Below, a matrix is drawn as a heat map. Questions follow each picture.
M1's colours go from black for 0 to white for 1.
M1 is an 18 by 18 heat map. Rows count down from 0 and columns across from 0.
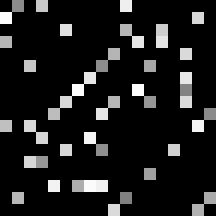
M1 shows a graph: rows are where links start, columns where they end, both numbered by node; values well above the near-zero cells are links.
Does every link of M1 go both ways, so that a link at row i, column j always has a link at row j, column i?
yes
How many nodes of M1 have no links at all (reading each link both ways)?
0
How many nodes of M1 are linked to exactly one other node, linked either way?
1
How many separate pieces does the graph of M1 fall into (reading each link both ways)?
1
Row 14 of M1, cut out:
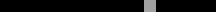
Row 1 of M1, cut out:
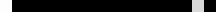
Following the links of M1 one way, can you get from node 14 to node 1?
yes
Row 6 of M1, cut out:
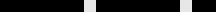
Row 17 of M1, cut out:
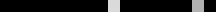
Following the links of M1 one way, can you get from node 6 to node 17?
yes
